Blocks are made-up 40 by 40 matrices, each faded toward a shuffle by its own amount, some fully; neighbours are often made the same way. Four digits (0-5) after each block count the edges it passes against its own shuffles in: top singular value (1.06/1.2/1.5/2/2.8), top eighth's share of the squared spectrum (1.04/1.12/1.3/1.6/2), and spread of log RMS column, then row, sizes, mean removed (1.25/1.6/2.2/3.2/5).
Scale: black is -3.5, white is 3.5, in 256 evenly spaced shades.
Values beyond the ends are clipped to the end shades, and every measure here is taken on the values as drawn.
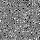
2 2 0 0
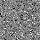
2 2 0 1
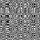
4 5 3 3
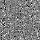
1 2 2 0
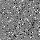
0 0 0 0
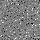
0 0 0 1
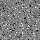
0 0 0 0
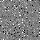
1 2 1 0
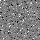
0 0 0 0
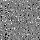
1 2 1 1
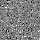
1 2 2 0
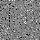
2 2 1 0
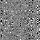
2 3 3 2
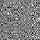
3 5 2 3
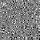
3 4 2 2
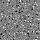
2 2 0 0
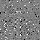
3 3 1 1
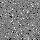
0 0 0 0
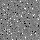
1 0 0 0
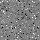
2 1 0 0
